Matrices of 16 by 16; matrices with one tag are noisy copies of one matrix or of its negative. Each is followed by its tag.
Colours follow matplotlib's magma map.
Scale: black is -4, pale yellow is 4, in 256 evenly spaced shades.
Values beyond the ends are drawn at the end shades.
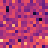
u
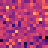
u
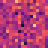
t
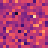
t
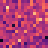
u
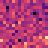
u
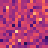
u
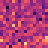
u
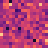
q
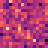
q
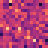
q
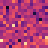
u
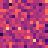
q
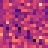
q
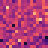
u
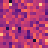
q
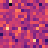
q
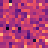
q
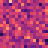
q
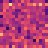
q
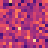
q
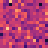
q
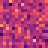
q
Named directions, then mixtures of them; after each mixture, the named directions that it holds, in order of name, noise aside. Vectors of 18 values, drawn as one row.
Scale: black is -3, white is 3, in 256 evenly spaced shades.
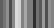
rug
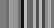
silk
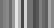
rug, silk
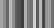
rug, silk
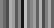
silk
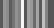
silk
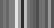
rug, silk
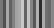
rug, silk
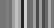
rug, silk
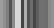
rug, silk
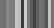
rug, silk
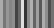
rug, silk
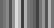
rug, silk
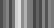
rug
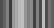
rug, silk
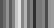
rug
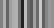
silk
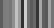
rug, silk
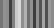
rug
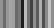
silk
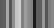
rug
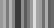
rug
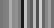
silk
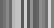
rug, silk
